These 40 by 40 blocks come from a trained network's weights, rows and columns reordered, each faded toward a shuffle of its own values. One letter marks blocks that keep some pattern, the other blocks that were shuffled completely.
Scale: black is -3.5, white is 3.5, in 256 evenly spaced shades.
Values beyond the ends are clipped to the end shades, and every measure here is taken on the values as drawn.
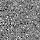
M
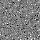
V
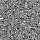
M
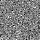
V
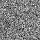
V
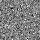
V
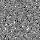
M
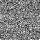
M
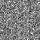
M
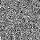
V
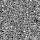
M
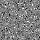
V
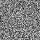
M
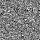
M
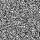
M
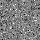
V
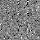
M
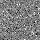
V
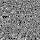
M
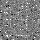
M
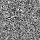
M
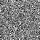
V
